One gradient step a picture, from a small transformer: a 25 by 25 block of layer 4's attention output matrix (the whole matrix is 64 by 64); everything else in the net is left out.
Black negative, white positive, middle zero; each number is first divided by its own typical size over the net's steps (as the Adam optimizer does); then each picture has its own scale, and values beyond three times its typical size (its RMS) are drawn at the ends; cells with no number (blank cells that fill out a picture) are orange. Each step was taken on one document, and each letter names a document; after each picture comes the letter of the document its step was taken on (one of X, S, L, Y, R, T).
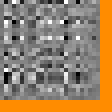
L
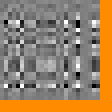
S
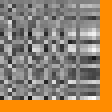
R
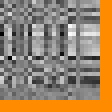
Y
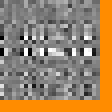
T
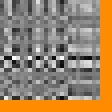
R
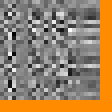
R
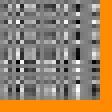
S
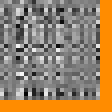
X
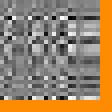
R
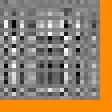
L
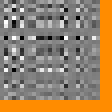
L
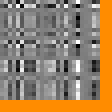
S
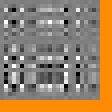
L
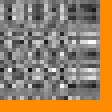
Y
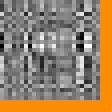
T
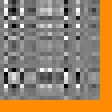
L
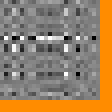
L
